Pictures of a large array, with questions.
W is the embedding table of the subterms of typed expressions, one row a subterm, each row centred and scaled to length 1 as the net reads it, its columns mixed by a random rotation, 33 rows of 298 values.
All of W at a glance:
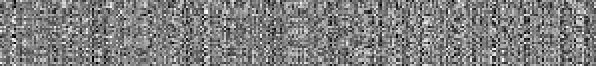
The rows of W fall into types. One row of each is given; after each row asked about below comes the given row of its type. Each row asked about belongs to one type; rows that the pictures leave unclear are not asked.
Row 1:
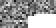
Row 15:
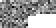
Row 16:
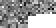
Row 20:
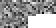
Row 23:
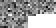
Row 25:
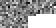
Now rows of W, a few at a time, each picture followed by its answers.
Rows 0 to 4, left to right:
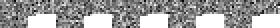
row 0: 15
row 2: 1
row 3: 1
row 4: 25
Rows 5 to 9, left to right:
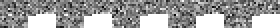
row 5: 23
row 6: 23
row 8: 20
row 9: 16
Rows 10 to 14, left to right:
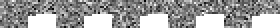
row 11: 20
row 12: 1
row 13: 15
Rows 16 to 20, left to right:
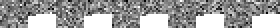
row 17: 25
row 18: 1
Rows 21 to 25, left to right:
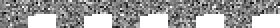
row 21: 1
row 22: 20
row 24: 16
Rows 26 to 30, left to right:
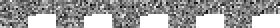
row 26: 25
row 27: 16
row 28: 15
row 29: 25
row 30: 25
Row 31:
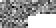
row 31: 15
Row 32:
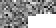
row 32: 20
